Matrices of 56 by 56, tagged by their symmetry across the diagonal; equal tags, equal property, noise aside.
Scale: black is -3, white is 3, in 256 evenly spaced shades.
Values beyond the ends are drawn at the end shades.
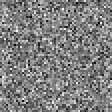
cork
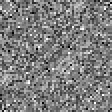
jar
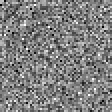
jar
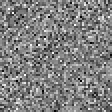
jar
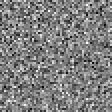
cork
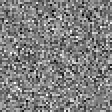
cork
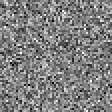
cork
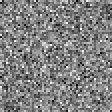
jar
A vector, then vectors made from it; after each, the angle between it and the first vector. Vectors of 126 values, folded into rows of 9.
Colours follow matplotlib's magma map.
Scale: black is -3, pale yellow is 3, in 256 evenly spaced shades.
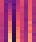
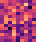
partly opposed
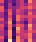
nearly parallel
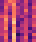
nearly opposite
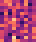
partly opposed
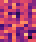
partly opposed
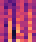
nearly parallel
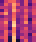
nearly opposite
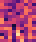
partly aligned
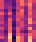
nearly parallel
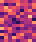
orthogonal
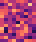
orthogonal
